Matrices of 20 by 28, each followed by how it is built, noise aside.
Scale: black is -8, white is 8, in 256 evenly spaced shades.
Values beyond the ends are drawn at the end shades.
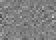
low rank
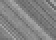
Toeplitz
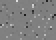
sparse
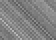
Toeplitz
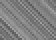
Toeplitz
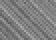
Toeplitz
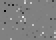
sparse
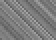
Toeplitz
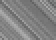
Toeplitz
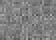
low rank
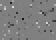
sparse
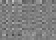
low rank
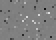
sparse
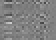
low rank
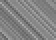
Toeplitz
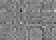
low rank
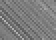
Toeplitz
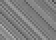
Toeplitz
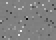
sparse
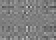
low rank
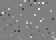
sparse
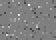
sparse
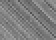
Toeplitz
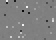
sparse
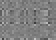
low rank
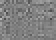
low rank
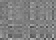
low rank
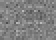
low rank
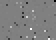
sparse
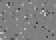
sparse
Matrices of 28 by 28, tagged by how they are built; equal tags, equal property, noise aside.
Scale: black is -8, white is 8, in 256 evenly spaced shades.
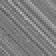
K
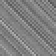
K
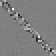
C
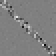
C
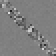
C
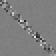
C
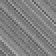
K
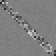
C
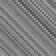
K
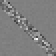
C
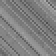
K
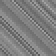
K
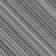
K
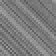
K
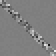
C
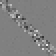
C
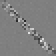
C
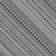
K
